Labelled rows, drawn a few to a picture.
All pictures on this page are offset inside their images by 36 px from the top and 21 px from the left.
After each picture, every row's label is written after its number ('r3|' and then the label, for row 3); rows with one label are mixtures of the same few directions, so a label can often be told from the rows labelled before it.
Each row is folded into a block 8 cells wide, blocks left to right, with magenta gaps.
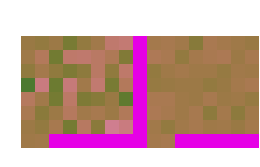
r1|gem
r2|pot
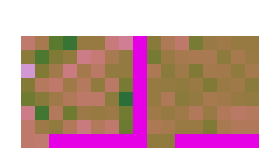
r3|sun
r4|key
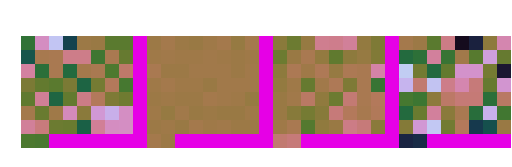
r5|key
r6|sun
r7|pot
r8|pot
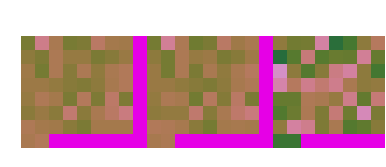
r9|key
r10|key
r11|pot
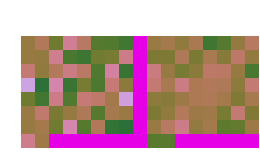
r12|gem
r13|pot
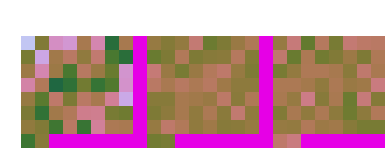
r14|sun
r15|pot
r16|key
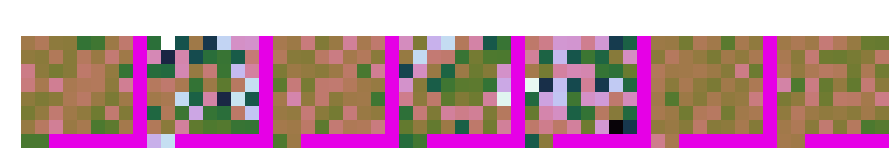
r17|pot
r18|key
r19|gem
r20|sun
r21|gem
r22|gem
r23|gem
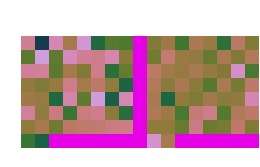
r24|key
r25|gem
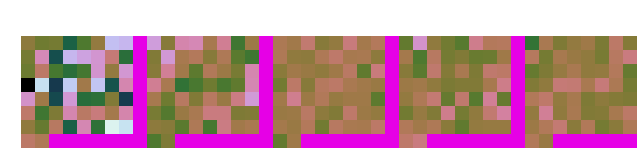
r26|gem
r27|sun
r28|gem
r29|key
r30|sun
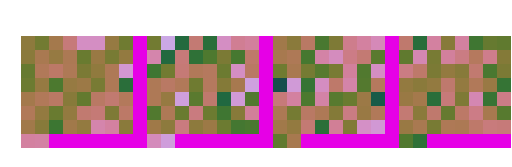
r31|pot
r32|key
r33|gem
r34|key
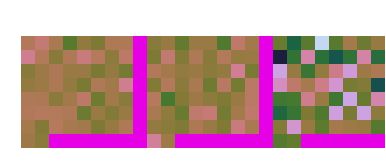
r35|pot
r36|gem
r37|pot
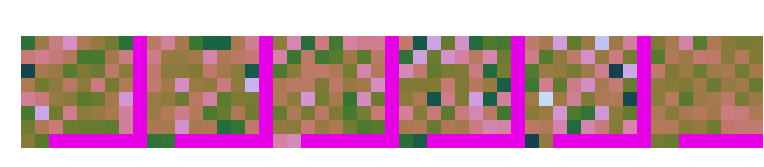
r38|sun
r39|pot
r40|key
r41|key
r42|gem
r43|key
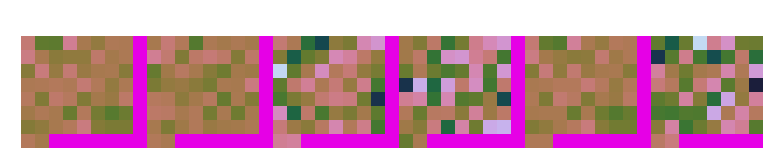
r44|key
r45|pot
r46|sun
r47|gem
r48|key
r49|pot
